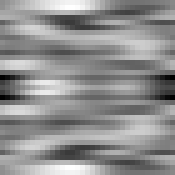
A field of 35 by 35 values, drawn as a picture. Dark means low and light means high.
Histogram: bell-shaped. Grain: streaks across. Ninth with the lowest average: middle right. Mirror symmetry: top to bottom.
